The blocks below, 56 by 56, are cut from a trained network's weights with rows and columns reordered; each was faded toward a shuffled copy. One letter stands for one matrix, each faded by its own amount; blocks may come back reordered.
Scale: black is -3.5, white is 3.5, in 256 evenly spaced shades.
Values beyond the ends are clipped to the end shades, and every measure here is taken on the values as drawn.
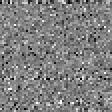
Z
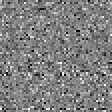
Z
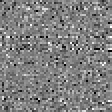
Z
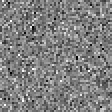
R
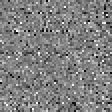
Z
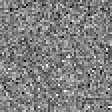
R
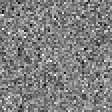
R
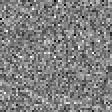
R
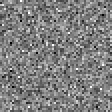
R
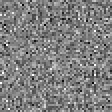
R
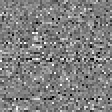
Z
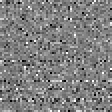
Z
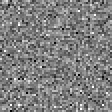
R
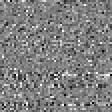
Z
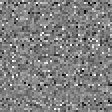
Z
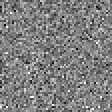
R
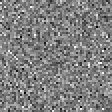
R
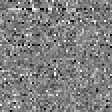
Z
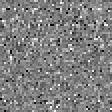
Z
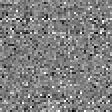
Z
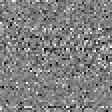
Z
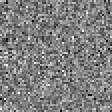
R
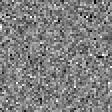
R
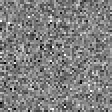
R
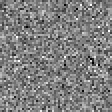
R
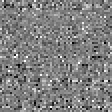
Z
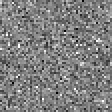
R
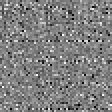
Z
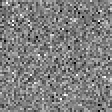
R
